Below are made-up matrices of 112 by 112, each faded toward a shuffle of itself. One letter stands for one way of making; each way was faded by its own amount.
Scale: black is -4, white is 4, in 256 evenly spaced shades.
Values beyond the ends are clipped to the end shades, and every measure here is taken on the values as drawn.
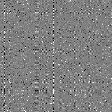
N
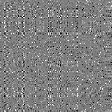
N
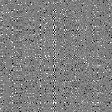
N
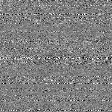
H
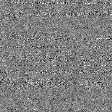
H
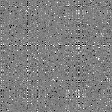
N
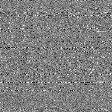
H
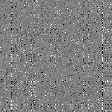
N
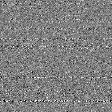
H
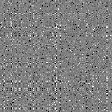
N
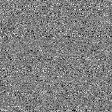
H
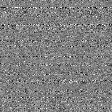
H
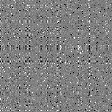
N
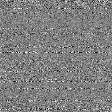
H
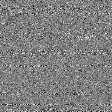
H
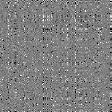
N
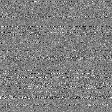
H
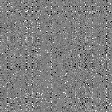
N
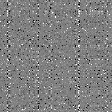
N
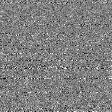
H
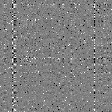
N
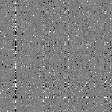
N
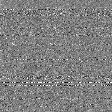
H
